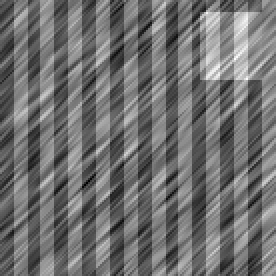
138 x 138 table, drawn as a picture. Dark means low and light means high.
Stripes: upright, repeating 10 times. Odd patch: higher, in the top right. Ninth with the highest average: top right.
